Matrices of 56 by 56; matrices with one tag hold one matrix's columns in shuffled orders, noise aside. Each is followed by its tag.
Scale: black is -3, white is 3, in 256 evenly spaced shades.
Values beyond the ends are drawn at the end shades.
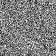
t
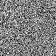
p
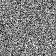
t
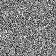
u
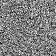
p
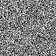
p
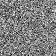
p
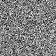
u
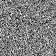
u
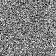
t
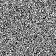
p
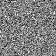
u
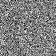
u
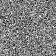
u
